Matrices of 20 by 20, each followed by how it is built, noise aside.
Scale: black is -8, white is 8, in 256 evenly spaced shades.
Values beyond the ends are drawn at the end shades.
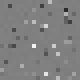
sparse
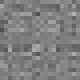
low rank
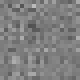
low rank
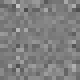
low rank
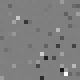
sparse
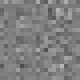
low rank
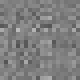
low rank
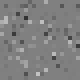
sparse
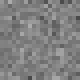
low rank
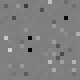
sparse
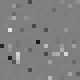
sparse
